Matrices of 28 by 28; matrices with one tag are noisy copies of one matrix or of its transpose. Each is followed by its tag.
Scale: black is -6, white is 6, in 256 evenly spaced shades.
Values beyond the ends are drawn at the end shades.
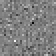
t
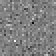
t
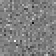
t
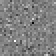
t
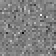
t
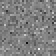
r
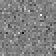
t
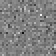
t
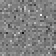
t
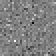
t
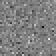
r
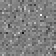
t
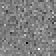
r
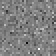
r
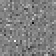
t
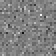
t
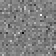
t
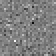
t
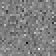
r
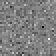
r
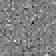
t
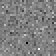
r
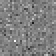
t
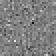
t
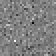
t
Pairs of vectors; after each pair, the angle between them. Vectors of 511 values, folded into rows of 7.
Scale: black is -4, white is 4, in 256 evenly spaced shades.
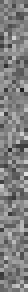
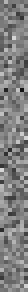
nearly parallel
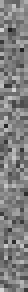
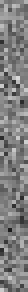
partly aligned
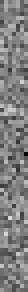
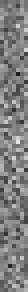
partly opposed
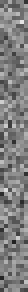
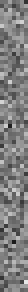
nearly parallel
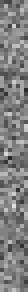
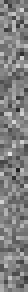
partly aligned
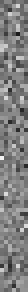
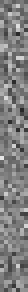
nearly parallel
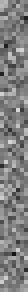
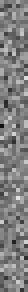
partly opposed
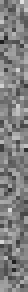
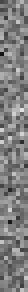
partly aligned
